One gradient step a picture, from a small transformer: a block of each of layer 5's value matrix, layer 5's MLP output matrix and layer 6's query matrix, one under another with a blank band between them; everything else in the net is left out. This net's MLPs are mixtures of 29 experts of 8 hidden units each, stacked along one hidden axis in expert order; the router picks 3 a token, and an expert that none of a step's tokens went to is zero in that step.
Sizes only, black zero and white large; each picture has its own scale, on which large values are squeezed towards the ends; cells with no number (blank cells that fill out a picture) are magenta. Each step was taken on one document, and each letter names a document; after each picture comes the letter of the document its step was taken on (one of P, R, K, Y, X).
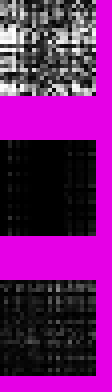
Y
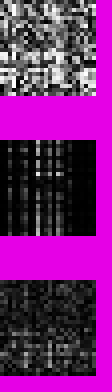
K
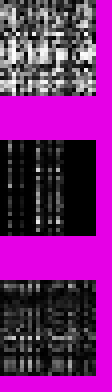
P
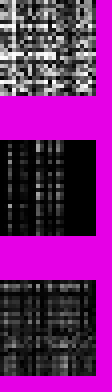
P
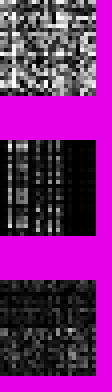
K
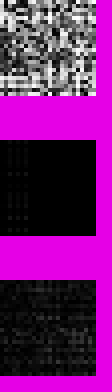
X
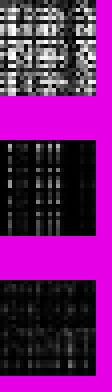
P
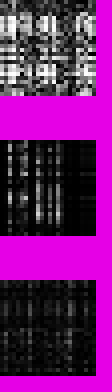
P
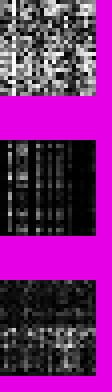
K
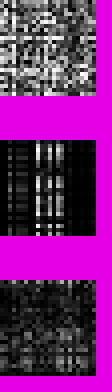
K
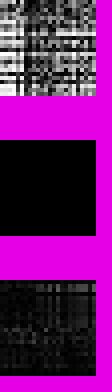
Y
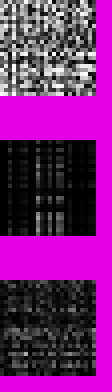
K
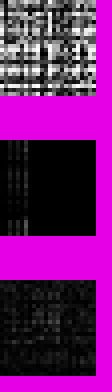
X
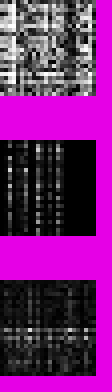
P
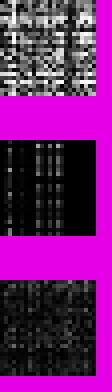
P
